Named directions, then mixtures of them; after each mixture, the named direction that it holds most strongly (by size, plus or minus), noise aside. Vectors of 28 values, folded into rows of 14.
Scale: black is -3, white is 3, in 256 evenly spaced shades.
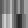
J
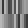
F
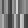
F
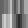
J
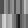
J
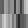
J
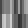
J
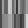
F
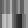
J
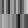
F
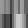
J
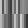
F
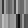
F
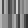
F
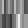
J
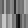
J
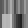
J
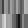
J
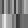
J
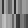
F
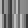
F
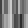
J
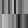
F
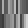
F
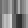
J
